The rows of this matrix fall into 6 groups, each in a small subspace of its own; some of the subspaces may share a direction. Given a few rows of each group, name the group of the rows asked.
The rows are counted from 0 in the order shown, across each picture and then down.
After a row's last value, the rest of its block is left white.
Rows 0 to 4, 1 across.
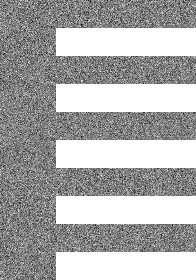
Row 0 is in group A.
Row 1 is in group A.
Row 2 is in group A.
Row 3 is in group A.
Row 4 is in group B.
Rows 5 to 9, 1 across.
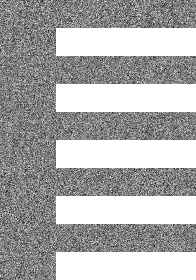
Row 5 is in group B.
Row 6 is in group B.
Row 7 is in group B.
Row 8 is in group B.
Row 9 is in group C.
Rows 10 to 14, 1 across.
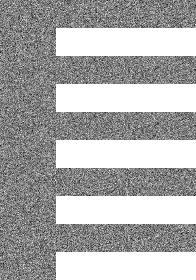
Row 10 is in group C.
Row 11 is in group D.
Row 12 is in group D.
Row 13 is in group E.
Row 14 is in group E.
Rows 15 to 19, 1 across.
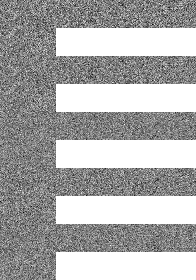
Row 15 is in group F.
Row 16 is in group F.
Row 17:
D
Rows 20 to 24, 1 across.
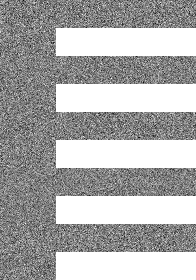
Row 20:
A
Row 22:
E
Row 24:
F
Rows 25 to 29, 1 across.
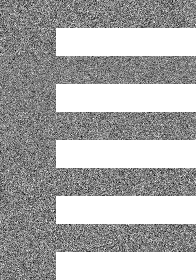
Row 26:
C
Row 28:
A
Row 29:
E
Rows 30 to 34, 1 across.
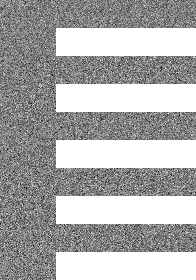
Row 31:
B
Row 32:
A
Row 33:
C
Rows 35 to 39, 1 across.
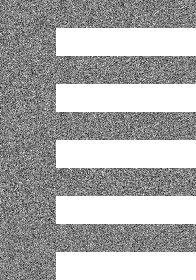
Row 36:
C
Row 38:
A
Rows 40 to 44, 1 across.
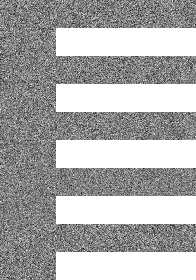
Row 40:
C
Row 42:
C
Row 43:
A
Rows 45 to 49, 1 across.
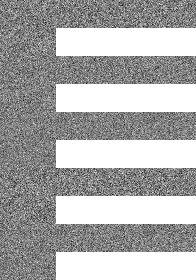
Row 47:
D
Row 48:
F
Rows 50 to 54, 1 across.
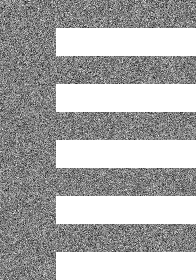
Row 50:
B
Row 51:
B
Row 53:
A
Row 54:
F
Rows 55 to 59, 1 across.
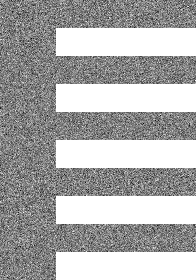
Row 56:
C
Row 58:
E
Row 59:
E
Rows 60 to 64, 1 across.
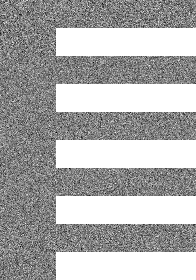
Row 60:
A
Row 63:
E
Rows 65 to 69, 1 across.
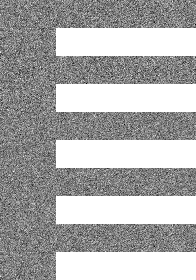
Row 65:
C
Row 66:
E
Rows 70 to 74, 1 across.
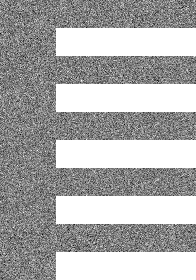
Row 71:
A
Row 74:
C
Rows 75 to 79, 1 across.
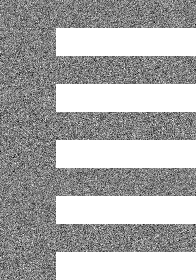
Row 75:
C
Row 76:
F
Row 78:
C
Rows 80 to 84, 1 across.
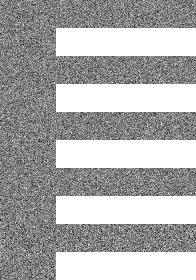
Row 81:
F
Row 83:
C
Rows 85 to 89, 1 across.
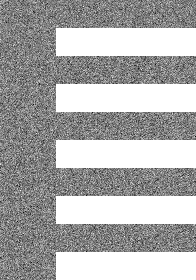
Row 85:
A
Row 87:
C
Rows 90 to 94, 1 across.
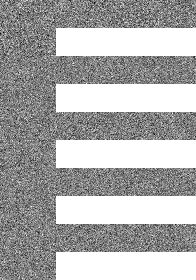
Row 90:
A
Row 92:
C
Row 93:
D
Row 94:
B
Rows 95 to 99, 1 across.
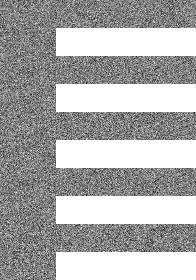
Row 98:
E
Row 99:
B
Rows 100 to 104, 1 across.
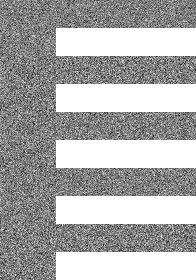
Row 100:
C
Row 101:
A
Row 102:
A
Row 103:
A
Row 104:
B
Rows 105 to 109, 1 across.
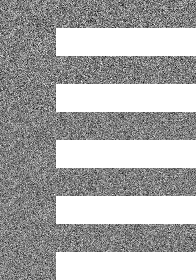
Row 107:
F
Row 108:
F
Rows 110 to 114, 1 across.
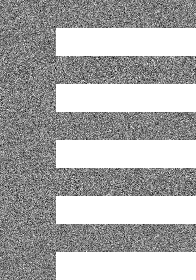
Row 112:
E
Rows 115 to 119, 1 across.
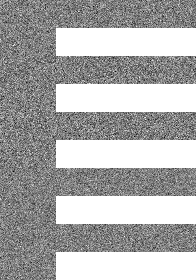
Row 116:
E
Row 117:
B
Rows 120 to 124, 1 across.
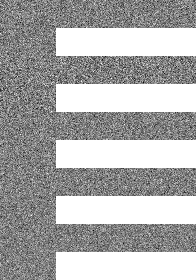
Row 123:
B
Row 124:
A
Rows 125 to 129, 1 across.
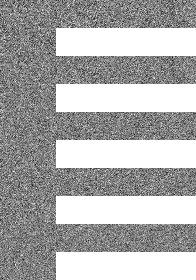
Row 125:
C
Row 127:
B
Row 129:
B
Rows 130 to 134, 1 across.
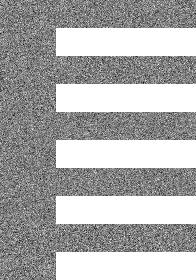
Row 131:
A
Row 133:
F
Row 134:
F
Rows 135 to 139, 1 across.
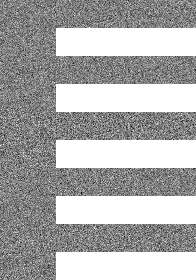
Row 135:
E
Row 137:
E
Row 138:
A
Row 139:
F
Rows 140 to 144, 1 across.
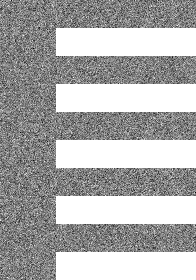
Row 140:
B
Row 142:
B
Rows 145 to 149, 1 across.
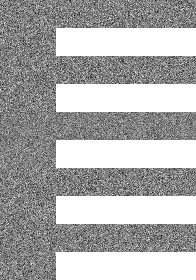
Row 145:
E
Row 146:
F
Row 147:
A
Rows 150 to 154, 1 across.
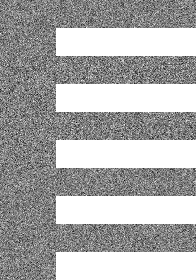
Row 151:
F
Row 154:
E
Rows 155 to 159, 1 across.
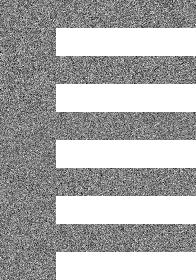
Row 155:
C
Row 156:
F
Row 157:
E
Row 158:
A
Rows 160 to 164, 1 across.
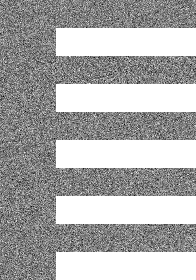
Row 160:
E
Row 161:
E
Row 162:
F
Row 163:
D
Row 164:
D
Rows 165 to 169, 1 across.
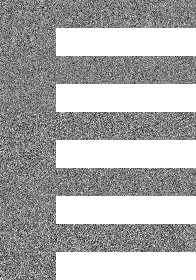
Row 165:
B
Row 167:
D
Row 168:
A
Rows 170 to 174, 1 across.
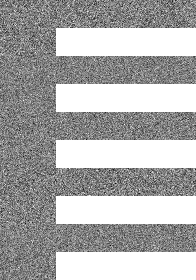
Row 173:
E
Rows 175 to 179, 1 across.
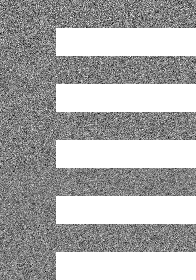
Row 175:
E
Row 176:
A
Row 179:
B
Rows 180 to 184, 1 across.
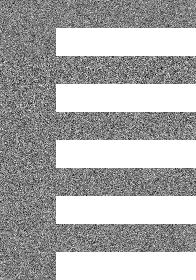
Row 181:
B
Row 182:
D
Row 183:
D
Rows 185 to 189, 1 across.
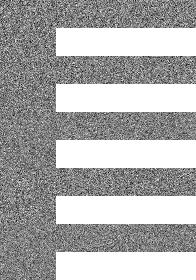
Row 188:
D
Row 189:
E
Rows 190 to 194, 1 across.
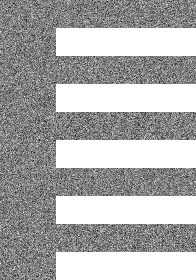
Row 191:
F
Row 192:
B
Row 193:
D
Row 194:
A
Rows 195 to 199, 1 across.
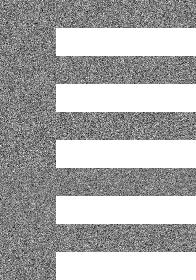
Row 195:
B
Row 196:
F
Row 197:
F
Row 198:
C
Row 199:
C
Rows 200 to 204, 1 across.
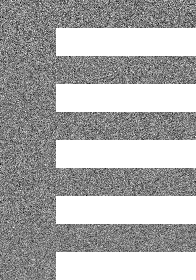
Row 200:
D
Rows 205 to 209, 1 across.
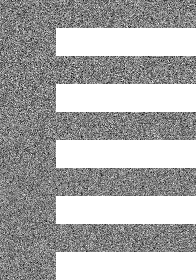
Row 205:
D
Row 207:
A
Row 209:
F
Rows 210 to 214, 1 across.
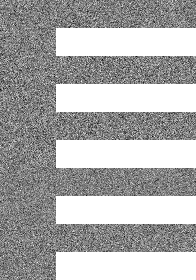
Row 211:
A
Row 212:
F
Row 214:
D
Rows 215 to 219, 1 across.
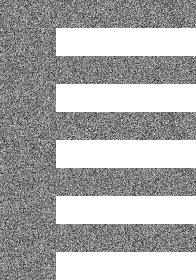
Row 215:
C
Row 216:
A
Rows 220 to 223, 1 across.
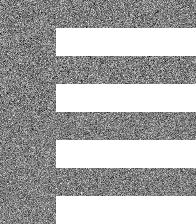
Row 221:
A
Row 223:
A
